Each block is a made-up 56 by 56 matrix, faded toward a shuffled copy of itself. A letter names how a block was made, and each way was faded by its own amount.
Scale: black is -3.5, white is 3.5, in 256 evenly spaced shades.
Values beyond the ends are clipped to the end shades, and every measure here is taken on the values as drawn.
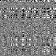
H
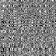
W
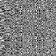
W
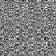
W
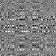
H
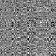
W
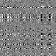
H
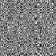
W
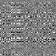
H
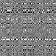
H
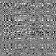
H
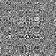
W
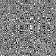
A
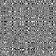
H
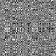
W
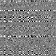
H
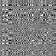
H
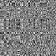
W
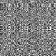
W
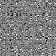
A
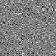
A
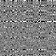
H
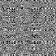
W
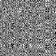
W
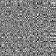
W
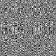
W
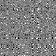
A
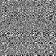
W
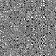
A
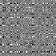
H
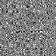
A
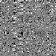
A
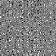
A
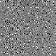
A
